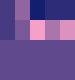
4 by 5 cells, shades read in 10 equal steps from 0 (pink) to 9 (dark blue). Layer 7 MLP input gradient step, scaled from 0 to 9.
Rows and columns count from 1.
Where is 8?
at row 1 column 4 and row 1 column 5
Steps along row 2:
down down up down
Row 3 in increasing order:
6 6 6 6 6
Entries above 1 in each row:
5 3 5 5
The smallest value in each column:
6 4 0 3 1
